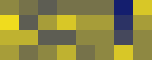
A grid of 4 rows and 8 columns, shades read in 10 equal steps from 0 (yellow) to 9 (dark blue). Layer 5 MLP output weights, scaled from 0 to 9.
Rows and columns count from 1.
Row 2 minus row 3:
-2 4 -3 -5 -1 -1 1 -1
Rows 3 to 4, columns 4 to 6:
6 4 4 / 2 5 4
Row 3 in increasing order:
2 2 4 4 4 6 6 7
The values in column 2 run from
2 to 6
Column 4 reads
5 1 6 2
